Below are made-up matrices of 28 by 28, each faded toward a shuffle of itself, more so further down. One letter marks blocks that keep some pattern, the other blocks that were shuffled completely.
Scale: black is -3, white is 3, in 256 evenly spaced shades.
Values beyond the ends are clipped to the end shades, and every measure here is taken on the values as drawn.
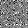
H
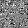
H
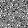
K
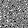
K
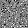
K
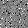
K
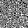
H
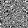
H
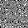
H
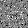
K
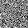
K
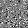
H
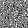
K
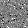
K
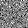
K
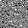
H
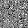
H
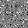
H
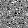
H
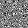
H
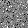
K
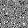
H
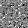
H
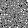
K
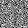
K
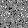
K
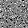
K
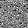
K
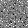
K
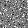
K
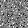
K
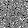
K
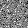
K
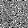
H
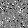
H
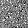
K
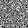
K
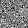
K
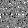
H
